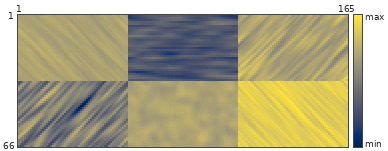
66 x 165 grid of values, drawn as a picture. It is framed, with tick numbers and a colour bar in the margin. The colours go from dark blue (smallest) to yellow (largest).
The table splits into 2 rows of 3 panels. Panel 1,1: high, slanting down to the right, faint in contrast. Panel 1,2: low, streaked across. Panel 1,3: high, slanting up to the right. Panel 2,1: middling, slanting up to the right, strong in contrast. Panel 2,2: high, blotchy, faint in contrast. Panel 2,3: very high, slanting down to the right, faint in contrast.
